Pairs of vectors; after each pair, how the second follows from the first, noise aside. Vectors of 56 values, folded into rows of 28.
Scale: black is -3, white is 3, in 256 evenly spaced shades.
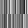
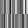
sign-scrambled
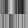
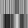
reversed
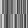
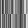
reversed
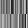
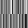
sign-scrambled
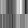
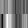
reversed
